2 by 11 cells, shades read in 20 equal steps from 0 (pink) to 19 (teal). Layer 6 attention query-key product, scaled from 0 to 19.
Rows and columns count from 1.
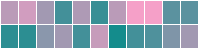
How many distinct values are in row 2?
8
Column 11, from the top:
13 7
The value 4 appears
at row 2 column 6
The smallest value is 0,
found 2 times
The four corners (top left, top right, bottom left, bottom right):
5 13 17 7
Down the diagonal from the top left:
5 17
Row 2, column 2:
17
